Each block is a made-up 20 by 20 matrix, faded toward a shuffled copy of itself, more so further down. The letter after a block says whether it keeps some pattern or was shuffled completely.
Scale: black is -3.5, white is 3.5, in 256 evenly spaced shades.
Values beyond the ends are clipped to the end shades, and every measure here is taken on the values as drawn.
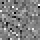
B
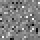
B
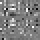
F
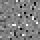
B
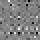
F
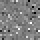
B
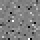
B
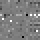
F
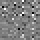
F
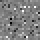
B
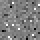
B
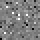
B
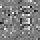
F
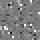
B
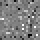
B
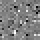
F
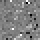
B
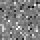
B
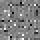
F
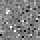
B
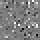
F
